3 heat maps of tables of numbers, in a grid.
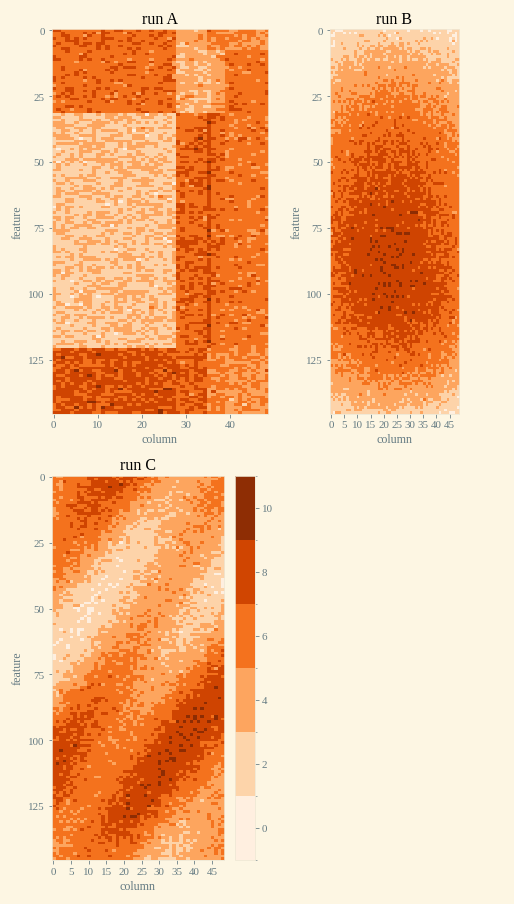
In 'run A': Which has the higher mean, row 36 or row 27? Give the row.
27
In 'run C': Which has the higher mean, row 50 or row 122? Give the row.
122
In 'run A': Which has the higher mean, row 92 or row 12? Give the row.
12
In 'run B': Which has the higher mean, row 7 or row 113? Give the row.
113
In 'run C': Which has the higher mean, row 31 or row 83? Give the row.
83
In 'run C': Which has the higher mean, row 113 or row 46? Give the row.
113
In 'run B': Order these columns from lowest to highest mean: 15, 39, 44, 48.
48, 44, 39, 15
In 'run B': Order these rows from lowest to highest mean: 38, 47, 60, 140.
140, 38, 47, 60
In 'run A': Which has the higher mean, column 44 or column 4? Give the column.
44
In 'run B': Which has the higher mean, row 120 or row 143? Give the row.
120
